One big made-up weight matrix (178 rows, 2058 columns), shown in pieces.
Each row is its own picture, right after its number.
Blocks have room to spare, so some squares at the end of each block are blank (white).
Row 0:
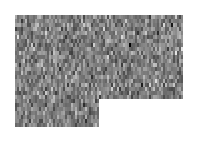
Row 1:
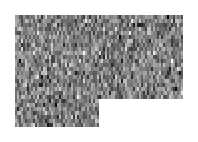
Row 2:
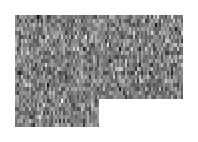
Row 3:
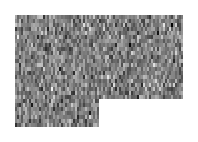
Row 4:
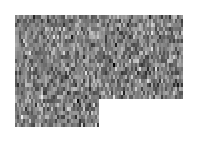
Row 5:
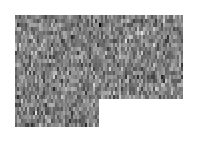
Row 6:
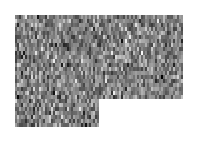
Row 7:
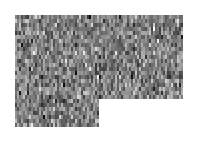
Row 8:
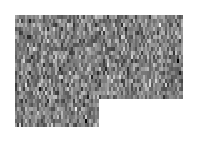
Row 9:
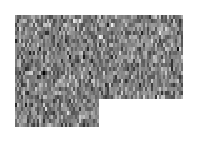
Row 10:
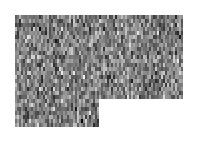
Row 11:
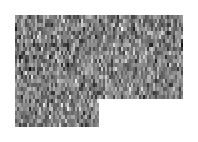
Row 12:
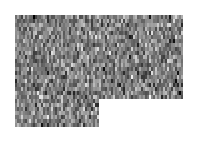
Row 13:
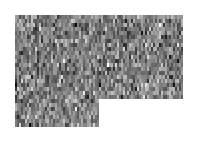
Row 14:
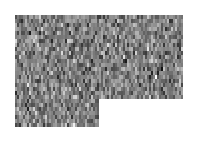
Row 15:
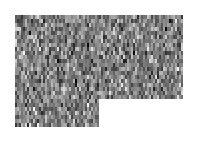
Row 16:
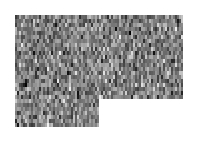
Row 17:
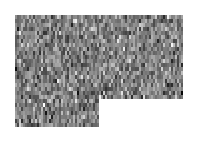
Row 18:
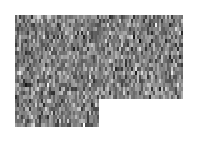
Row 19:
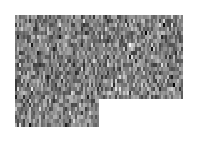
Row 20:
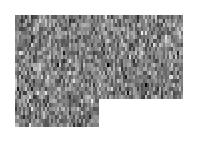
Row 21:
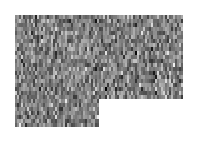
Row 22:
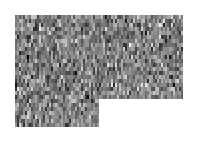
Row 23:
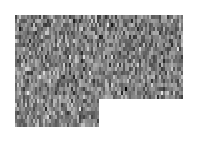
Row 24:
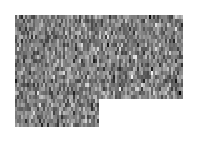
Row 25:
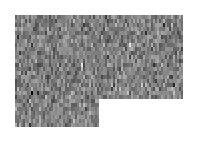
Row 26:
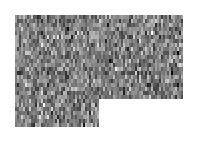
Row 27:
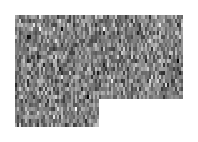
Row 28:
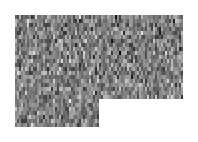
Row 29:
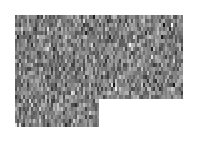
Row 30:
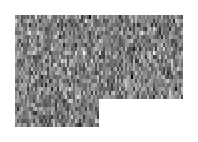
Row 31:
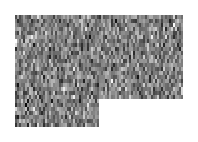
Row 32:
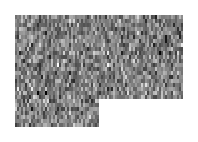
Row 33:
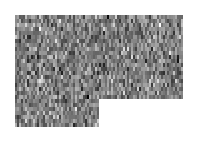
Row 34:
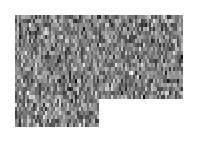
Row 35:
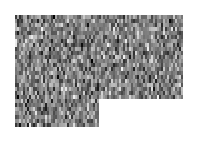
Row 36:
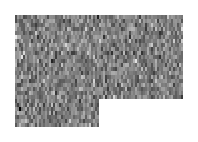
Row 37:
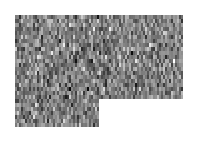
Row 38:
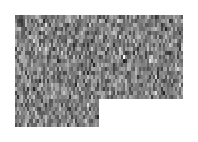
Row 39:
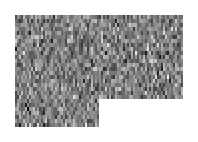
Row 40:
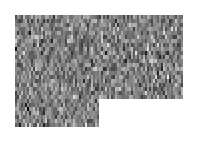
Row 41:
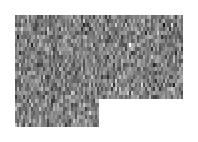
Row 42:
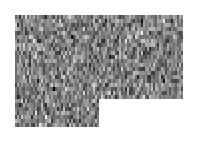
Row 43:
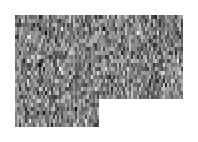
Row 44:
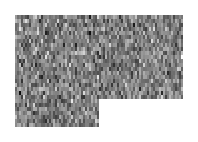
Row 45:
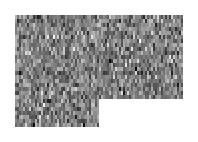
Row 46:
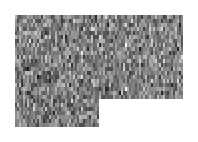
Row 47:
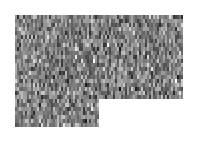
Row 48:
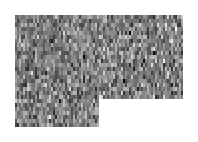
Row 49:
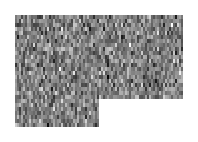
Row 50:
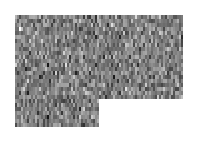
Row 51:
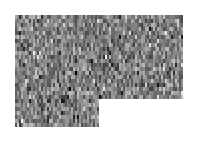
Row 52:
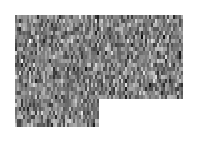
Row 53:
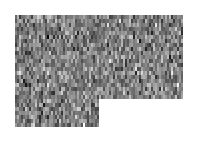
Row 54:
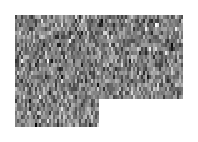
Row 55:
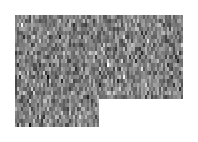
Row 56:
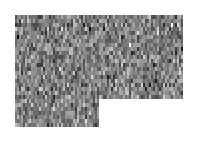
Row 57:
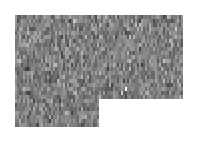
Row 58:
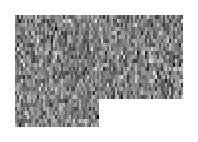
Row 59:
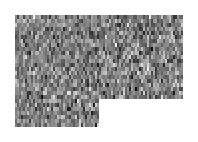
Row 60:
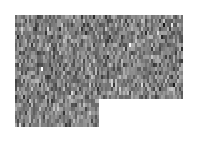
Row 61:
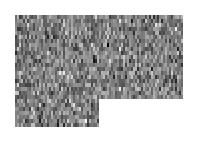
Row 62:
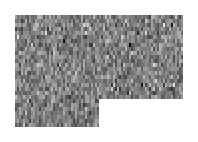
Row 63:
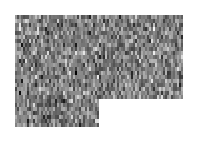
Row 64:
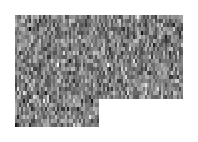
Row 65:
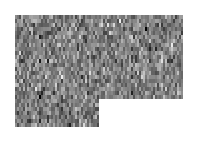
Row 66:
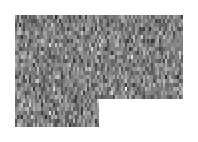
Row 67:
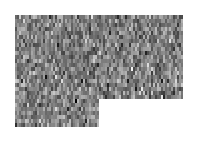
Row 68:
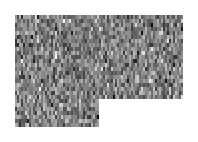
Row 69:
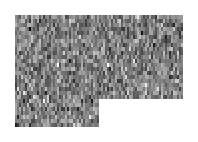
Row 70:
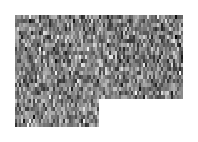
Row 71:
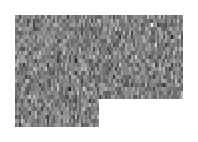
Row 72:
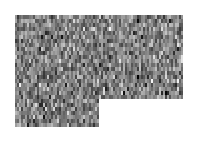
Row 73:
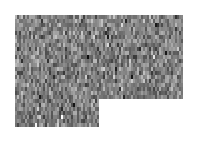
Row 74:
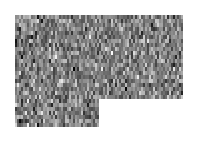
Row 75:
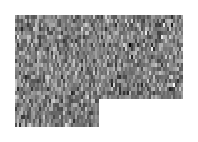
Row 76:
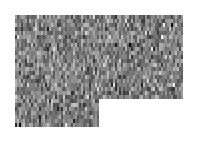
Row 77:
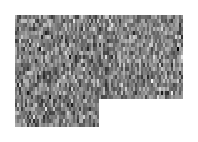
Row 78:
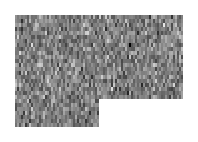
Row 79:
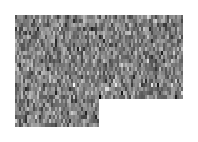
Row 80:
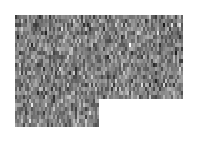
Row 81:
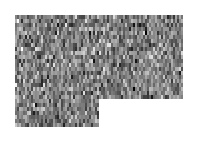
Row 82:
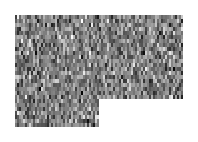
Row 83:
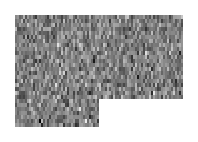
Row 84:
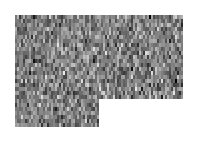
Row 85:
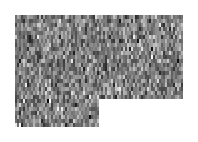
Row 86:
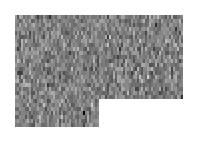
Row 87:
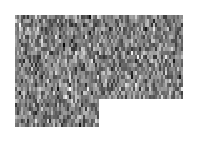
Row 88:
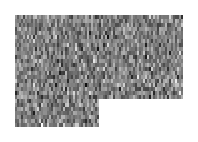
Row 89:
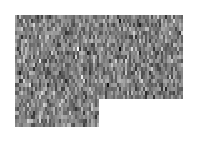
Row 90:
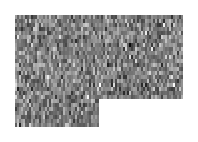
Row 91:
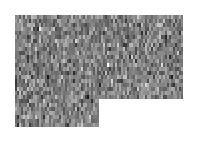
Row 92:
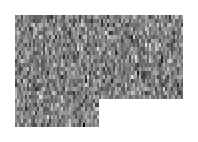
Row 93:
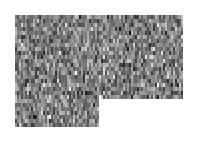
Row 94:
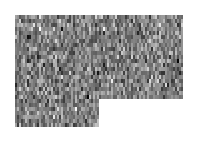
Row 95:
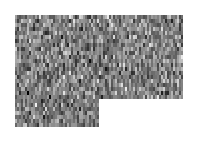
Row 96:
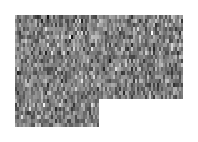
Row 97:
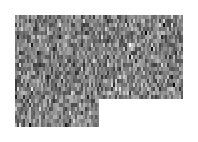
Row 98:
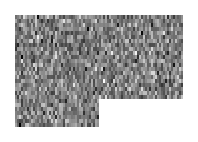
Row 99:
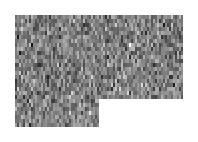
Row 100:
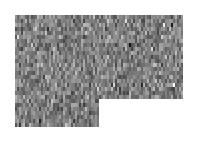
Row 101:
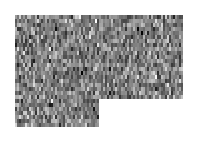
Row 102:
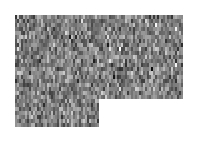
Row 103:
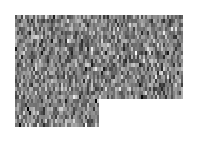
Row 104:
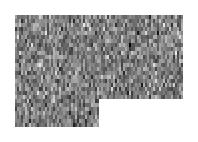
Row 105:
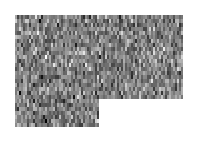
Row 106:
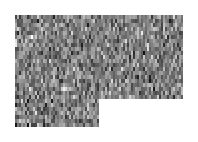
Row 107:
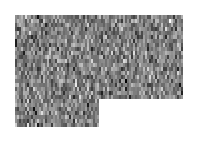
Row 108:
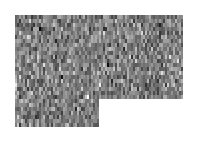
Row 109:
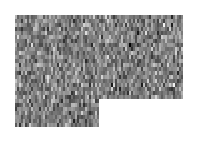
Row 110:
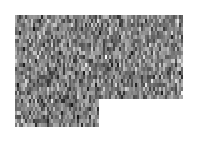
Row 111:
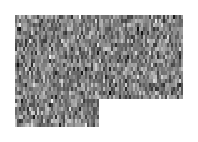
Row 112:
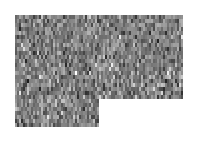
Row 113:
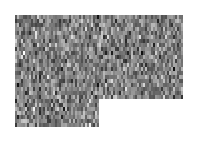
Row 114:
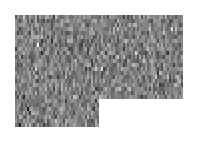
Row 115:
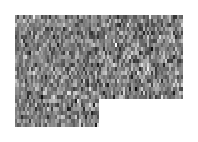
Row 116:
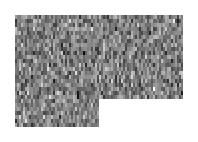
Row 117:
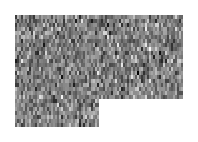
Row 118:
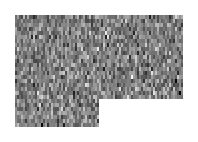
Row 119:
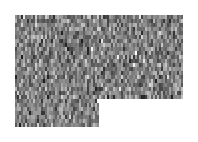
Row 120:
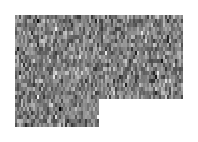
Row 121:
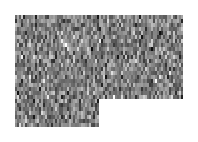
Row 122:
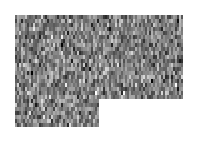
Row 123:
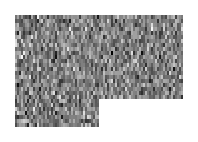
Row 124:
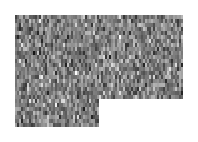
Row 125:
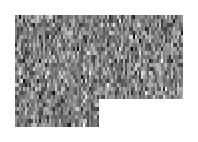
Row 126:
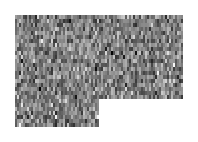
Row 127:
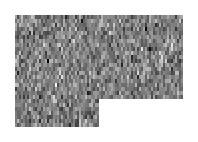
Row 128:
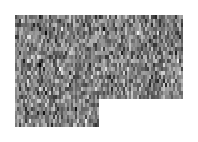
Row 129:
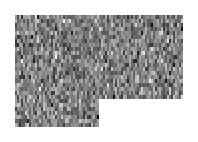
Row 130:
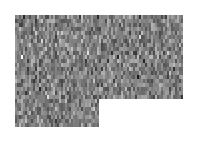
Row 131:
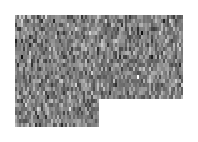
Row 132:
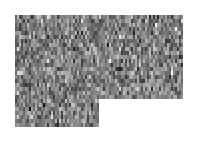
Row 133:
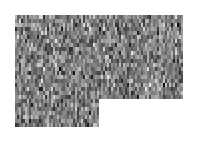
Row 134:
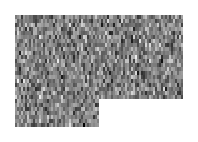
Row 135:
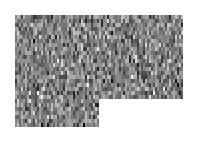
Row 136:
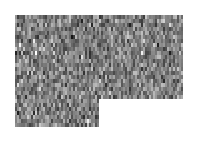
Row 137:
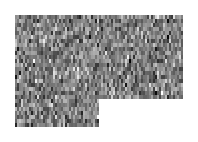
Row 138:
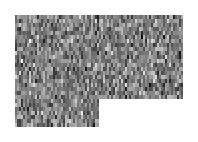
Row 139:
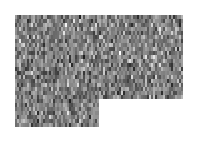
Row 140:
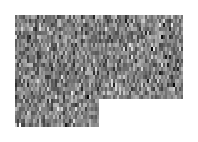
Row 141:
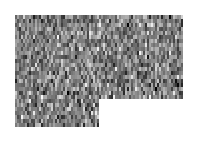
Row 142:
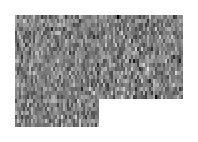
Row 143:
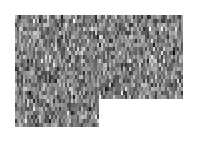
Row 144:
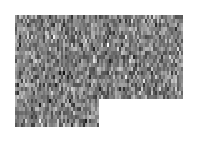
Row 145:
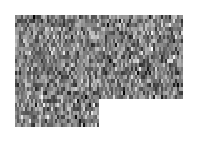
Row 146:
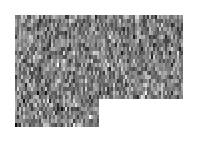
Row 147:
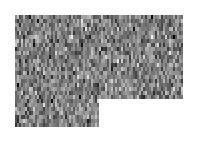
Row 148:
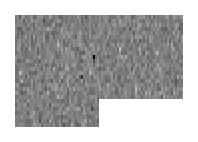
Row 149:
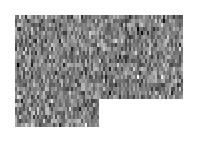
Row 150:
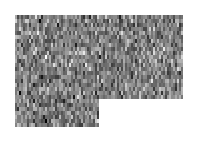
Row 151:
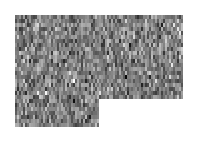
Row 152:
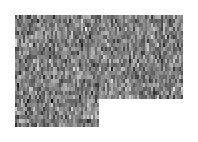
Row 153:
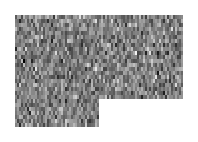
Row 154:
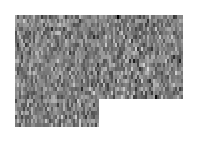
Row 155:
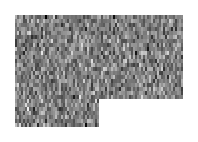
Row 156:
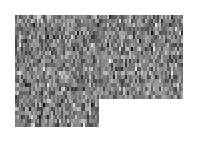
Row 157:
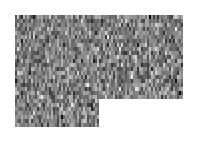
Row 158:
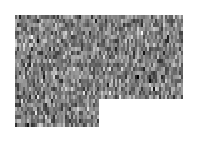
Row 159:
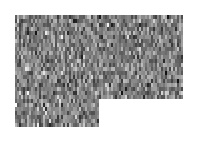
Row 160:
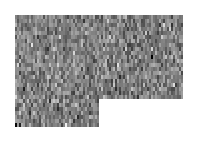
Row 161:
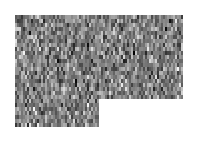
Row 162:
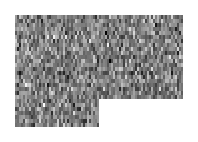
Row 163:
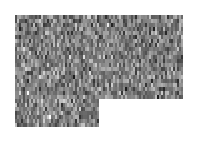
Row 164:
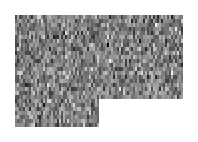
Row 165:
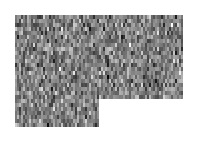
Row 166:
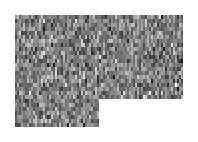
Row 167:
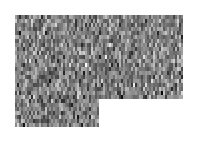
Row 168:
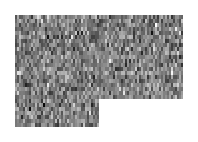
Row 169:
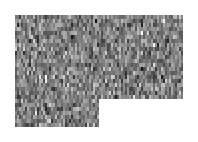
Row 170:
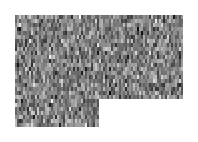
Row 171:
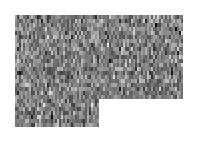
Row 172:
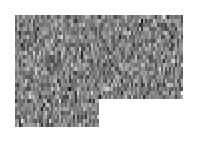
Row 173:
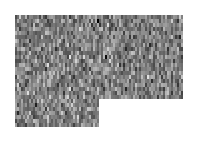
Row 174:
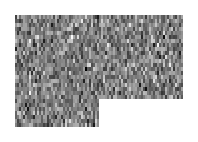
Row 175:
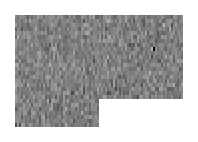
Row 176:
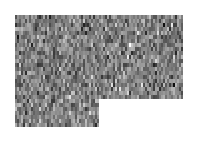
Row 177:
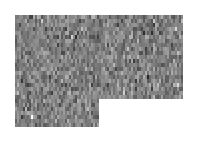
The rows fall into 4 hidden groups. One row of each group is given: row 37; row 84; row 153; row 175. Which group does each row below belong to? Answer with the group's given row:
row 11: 153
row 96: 84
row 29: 175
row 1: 37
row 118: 84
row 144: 84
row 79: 37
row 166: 37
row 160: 175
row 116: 37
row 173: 37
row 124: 37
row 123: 153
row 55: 175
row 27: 175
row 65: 84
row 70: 37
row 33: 175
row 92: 84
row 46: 37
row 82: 153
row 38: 153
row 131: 153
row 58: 153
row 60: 175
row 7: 37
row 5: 153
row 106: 153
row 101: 153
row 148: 84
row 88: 84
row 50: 37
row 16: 37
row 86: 84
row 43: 175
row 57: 37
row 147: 153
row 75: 175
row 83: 84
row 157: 84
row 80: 175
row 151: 175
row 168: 84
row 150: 37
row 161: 153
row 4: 84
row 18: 84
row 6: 153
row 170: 153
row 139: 37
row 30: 37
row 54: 84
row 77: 37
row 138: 153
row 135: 84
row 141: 84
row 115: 84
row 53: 84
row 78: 175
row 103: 153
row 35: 153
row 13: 175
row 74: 153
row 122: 37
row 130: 153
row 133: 175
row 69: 175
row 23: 37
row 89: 84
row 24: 84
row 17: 37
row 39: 153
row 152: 153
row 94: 175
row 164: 84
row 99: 175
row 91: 175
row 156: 84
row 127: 84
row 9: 37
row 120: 153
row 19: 175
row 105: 37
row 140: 175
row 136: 153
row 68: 153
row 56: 175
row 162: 84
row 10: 175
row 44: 37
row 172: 37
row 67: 84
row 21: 153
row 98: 153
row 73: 84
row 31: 153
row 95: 37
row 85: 175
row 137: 153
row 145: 84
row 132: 84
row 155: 153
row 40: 153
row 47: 84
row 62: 175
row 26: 84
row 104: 175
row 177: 84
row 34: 37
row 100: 175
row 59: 84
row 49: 175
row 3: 175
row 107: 153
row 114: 153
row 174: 153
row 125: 84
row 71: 37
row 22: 175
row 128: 175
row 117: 84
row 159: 37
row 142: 84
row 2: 84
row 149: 153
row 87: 37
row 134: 84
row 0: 175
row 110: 37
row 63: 37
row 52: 153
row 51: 37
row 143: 37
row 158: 153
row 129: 153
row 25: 175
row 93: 37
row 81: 37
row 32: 175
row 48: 37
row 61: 84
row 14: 153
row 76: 175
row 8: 175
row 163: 37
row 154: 84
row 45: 84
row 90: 175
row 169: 153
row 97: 175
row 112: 37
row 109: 175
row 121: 153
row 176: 175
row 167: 37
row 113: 153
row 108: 175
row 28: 37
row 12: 84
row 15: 153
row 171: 84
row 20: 175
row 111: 153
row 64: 175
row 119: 153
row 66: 153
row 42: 153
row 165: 175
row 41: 175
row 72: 37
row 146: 175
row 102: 84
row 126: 153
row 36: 153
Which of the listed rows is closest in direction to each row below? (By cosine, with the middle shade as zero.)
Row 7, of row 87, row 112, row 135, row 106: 87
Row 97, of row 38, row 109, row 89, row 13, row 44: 13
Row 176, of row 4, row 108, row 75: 4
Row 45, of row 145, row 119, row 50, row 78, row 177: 145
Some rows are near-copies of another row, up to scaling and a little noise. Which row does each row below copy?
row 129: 68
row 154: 142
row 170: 111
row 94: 27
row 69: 64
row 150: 105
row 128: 43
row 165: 49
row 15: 161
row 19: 97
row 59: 115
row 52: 138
